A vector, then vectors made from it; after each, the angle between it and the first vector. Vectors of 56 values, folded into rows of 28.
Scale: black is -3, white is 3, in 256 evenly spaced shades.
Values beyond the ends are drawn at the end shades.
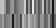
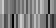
partly aligned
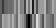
partly opposed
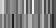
nearly parallel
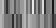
nearly parallel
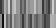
partly opposed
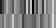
nearly opposite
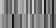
nearly parallel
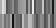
nearly parallel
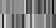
partly aligned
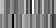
nearly parallel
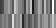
nearly opposite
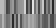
nearly parallel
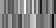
partly aligned
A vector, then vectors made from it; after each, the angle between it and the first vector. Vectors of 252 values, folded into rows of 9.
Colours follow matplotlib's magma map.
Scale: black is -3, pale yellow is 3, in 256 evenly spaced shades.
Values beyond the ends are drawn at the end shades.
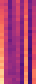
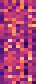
partly opposed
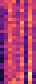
nearly opposite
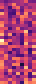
partly aligned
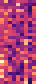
partly aligned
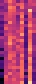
nearly opposite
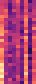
nearly parallel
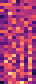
partly opposed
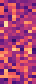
orthogonal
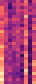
nearly parallel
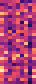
partly aligned
